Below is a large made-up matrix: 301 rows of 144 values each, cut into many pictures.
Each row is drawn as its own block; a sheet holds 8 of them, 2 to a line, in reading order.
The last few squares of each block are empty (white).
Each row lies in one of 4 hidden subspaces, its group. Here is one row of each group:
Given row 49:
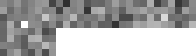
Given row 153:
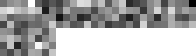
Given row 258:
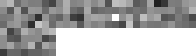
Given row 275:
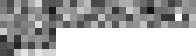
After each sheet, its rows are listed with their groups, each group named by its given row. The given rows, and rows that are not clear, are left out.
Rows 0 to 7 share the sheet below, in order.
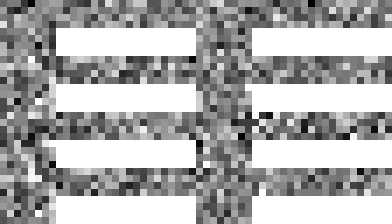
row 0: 153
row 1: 258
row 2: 153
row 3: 275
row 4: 49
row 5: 49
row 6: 153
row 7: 49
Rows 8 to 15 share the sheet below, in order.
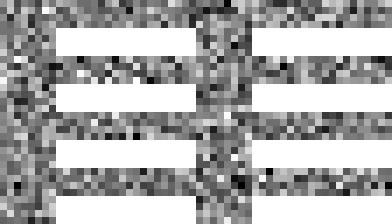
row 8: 275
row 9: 153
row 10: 258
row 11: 153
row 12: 258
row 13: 153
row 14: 153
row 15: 49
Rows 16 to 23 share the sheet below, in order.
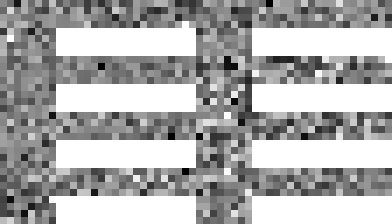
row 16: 258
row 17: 49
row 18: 275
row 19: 153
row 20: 49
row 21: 153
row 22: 275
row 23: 153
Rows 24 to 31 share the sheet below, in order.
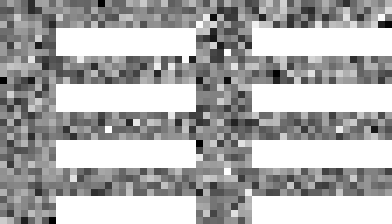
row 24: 153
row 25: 258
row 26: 153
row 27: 258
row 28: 275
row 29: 49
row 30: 275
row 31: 153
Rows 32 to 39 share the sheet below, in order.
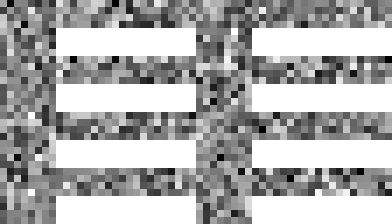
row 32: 49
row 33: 153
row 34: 49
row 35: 153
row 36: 153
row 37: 258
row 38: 275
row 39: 49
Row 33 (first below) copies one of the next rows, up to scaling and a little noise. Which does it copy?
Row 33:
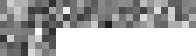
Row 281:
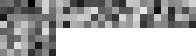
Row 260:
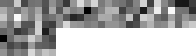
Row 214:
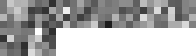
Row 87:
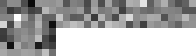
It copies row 214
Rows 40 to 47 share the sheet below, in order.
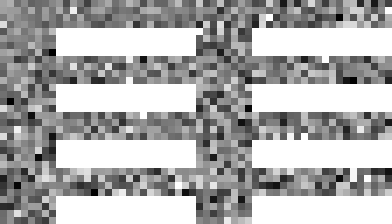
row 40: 275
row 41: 49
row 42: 275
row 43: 258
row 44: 153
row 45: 258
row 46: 258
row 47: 153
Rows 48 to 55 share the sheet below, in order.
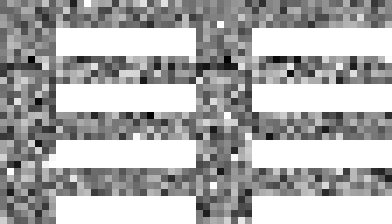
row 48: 49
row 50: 153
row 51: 153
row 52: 275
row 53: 153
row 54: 275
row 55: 153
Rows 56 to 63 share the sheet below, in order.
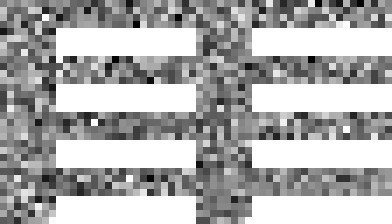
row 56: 258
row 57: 49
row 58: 49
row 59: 258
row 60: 258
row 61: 258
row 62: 275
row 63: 275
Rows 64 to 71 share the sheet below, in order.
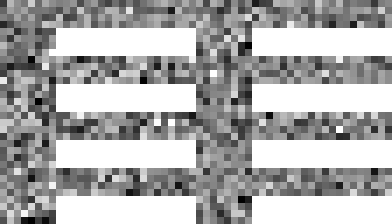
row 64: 275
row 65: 275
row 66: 153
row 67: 153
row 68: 153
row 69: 49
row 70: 275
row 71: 49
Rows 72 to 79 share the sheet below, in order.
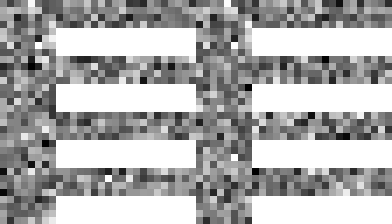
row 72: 153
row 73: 153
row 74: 153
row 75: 258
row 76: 49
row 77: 49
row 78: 275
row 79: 49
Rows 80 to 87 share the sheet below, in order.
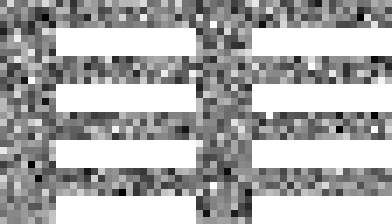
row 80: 49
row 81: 49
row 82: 258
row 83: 258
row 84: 258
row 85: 49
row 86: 258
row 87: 153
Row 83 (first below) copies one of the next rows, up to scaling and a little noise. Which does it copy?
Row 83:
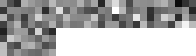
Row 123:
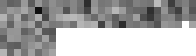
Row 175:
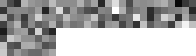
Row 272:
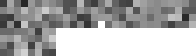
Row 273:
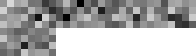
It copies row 175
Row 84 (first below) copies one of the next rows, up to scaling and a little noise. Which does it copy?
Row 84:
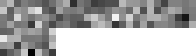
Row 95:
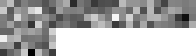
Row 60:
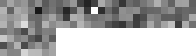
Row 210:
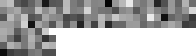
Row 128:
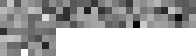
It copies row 95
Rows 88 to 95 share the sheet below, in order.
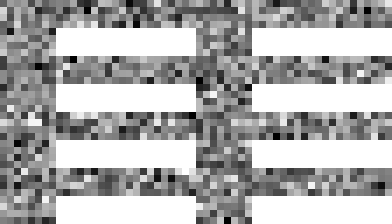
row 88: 258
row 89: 153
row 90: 49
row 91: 258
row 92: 153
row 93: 258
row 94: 153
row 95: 258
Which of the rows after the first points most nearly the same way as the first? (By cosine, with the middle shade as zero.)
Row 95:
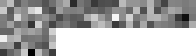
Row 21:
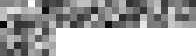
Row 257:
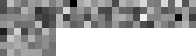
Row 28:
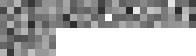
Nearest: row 21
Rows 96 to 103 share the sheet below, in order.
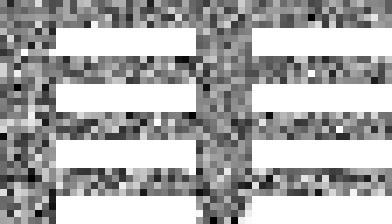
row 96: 275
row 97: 258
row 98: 153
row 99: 258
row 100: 153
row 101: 49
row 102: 153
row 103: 275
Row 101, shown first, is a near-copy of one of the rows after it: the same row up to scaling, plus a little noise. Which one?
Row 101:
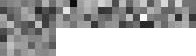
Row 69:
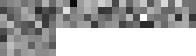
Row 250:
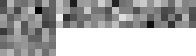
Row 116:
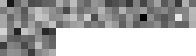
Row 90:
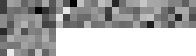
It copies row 69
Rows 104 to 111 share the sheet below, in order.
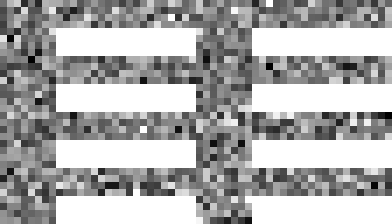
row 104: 275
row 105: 49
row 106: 153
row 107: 275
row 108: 49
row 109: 153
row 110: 258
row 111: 275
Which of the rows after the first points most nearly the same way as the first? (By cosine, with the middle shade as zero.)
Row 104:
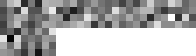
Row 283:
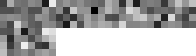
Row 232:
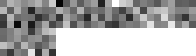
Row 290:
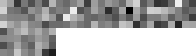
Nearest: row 283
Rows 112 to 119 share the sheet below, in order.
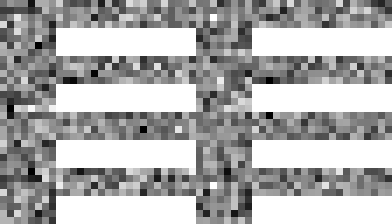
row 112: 153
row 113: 153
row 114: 275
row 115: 275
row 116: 49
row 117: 49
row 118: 153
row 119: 153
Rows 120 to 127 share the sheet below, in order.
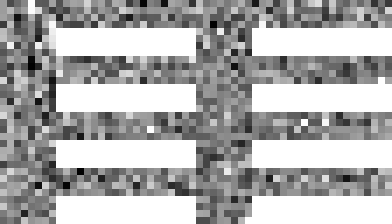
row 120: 153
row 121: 49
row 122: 153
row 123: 258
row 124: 258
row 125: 275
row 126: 258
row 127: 275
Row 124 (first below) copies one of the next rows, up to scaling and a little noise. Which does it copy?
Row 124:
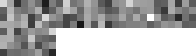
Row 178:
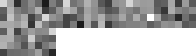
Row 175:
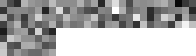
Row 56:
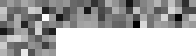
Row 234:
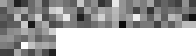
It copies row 178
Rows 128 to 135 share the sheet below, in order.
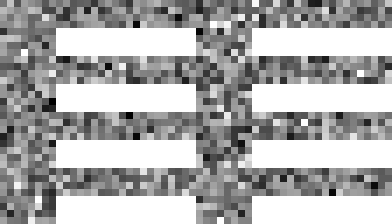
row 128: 258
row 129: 49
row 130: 275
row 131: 258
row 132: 258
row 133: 275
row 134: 153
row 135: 258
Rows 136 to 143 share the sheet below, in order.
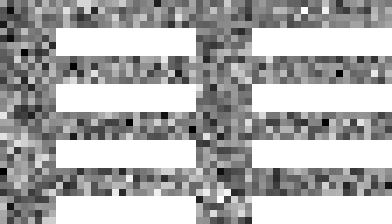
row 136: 258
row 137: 275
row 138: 275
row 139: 49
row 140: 275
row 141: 275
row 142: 275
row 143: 275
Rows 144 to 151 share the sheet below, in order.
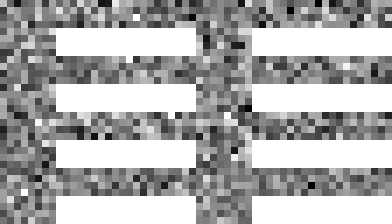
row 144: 258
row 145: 49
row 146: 49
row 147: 275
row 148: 258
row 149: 153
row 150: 258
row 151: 258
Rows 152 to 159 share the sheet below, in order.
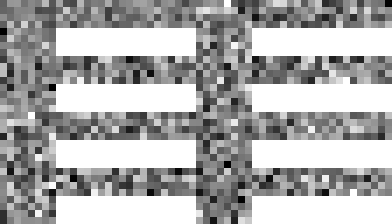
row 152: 49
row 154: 258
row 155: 49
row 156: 153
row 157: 258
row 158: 275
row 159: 275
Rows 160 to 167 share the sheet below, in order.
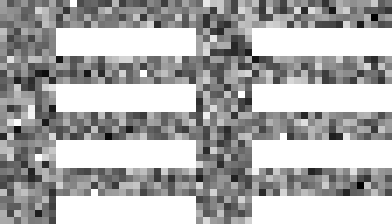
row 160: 49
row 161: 275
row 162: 49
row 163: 275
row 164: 153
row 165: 275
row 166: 153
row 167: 49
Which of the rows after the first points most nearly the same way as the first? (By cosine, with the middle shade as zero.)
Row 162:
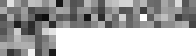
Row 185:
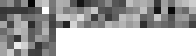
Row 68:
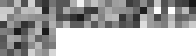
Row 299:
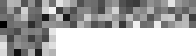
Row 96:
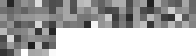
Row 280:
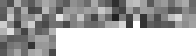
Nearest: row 299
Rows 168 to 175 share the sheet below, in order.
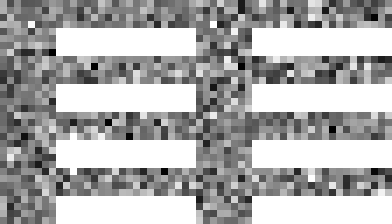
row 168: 275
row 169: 258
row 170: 258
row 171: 153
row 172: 275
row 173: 258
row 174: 49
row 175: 258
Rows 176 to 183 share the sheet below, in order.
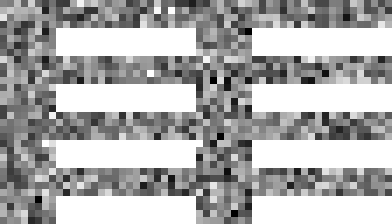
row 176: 153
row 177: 258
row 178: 258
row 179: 49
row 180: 49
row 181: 49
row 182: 153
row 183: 153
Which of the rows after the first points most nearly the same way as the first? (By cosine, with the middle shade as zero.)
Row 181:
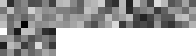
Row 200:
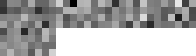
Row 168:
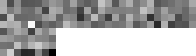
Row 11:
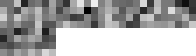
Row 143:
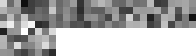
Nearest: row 11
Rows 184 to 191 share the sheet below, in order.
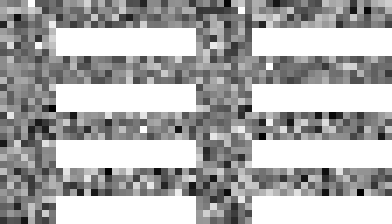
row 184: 153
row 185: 153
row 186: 275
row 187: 275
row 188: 49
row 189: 49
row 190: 258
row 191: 275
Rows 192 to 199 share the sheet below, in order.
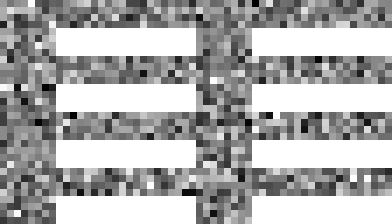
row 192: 153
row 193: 49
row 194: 49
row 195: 49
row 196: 49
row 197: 49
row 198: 258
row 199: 153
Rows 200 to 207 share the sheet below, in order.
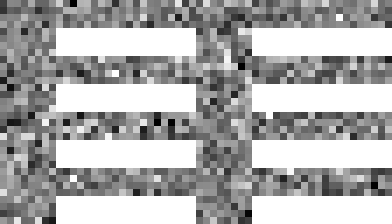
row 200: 49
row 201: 49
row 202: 258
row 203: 153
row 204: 153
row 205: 49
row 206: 275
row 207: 275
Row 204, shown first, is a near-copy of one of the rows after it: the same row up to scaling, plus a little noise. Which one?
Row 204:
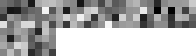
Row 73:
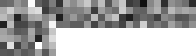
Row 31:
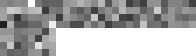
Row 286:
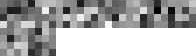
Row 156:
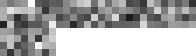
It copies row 286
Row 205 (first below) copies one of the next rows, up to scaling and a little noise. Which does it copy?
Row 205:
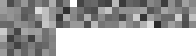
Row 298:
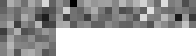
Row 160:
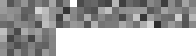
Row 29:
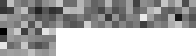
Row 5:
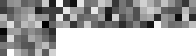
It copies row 160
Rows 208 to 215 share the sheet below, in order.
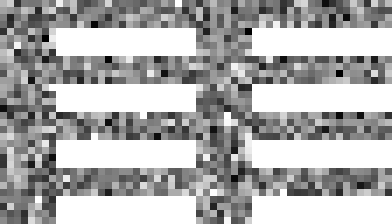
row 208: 275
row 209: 258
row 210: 258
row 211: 49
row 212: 275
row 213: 153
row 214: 153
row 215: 258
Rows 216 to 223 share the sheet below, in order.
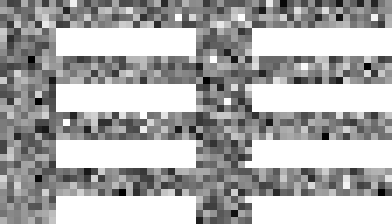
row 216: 49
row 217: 49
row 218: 153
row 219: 275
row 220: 49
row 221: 275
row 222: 258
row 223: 258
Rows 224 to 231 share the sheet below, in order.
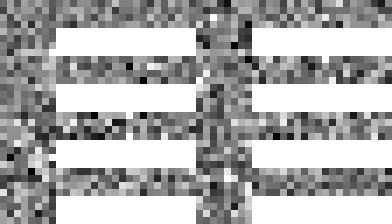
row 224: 275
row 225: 153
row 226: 275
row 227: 258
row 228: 275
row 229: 258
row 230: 153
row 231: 153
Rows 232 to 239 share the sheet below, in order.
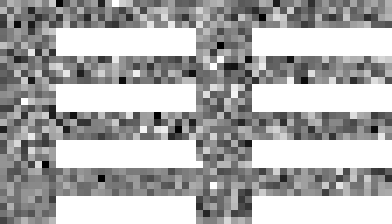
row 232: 49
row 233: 258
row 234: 258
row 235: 153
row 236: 49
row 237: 258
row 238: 275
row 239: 153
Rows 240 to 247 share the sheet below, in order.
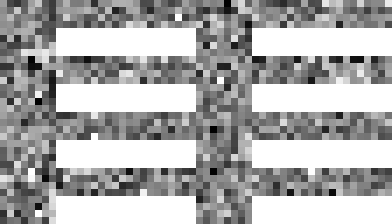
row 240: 275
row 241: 153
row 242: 153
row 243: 49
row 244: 275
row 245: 153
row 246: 153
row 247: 258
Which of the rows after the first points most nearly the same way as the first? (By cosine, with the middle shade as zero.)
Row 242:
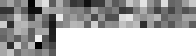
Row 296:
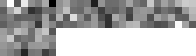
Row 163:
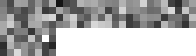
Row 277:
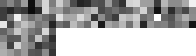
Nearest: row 277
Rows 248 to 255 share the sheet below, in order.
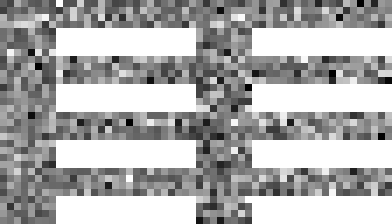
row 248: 49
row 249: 49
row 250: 49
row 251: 258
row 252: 275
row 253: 258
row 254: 275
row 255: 258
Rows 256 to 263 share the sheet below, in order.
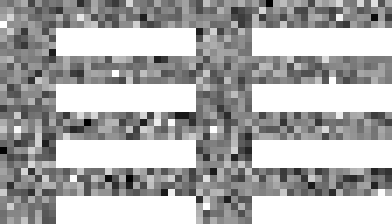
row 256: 258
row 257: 49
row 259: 258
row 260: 153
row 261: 153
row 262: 275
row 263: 258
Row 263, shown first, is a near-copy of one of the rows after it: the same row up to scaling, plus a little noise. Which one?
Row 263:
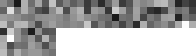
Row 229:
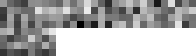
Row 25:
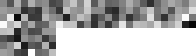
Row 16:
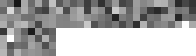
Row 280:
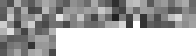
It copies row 16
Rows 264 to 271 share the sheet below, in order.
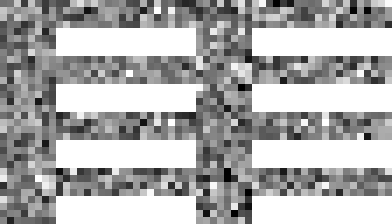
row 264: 153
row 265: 153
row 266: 153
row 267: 49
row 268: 153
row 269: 275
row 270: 49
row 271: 153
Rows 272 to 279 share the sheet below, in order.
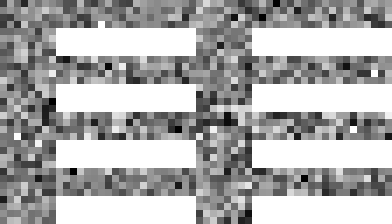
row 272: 258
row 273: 258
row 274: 275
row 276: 258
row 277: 153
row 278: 49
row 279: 275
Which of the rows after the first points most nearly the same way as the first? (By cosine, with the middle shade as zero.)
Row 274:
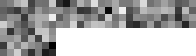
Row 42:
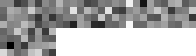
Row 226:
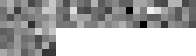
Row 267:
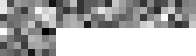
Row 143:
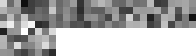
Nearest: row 226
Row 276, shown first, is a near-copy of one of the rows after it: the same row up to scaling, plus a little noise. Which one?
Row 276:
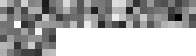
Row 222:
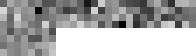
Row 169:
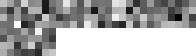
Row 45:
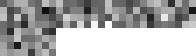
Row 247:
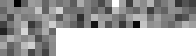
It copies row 169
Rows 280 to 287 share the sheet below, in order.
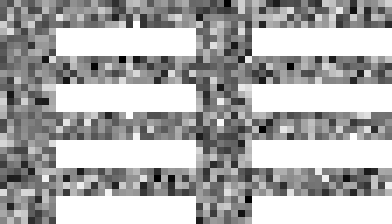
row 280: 258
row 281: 153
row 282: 49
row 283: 49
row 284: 258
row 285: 275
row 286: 153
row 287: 275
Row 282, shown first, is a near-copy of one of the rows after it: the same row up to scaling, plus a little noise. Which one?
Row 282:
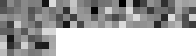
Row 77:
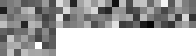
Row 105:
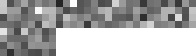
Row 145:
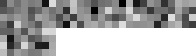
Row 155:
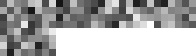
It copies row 145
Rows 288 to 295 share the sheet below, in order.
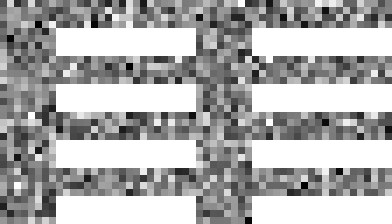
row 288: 275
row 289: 49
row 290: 275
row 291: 49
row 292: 153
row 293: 275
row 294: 153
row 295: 275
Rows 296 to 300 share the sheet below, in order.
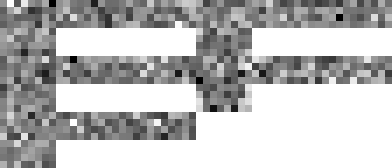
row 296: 153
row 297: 49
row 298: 49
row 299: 275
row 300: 275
